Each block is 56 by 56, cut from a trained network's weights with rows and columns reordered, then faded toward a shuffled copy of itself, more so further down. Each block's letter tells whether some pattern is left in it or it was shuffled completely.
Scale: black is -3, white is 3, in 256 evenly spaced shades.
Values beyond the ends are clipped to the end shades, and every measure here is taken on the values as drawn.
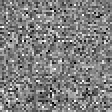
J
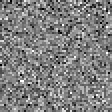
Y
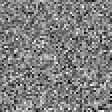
J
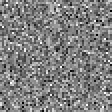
Y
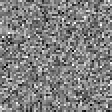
Y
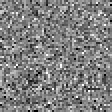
J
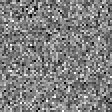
Y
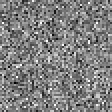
J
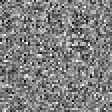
J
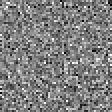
J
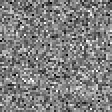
Y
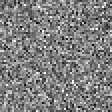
Y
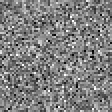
Y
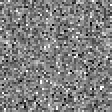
Y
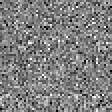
J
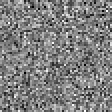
J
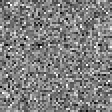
J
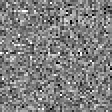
J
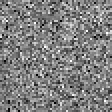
J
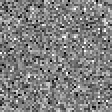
Y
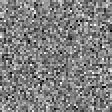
J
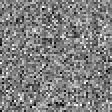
J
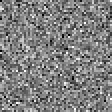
Y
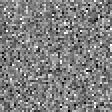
Y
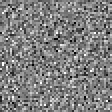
J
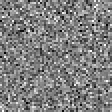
J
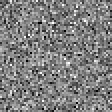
J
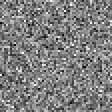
Y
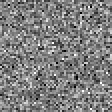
Y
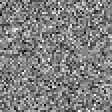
Y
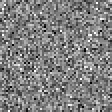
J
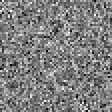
Y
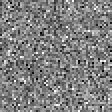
J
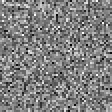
J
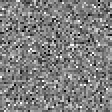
Y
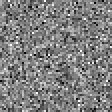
Y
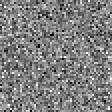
Y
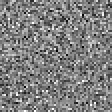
Y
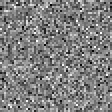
Y
